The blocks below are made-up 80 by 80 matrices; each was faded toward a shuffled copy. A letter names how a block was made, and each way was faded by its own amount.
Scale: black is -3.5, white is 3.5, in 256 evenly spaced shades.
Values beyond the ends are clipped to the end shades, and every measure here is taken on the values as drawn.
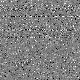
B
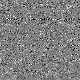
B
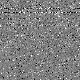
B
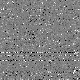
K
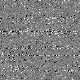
B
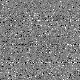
B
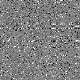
K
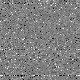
K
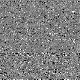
B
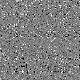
K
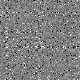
K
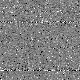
B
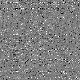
K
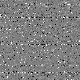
K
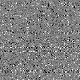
K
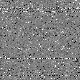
B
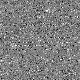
B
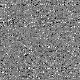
B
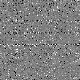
K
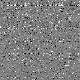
K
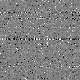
K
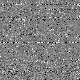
B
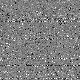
B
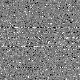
B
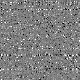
K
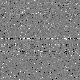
K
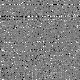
K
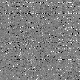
K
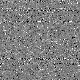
B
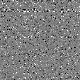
K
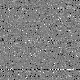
K
